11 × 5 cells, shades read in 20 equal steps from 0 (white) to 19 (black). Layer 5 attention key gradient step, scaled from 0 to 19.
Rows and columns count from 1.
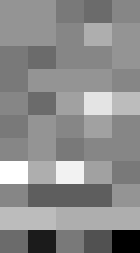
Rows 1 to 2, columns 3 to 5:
10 11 9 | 9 6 8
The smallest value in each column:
0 5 1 2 5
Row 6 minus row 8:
10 2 8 0 -1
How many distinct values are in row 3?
4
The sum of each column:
89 102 91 90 100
